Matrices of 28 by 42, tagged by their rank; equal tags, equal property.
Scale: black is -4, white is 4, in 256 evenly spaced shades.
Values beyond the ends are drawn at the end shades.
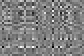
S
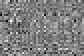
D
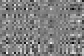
S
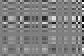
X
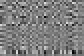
S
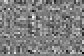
D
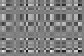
X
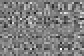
D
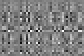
S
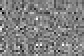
D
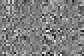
D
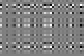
X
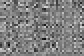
D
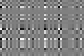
X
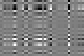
X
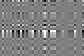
X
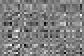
S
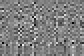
D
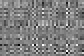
S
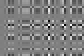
X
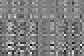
S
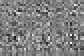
D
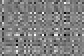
S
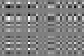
X
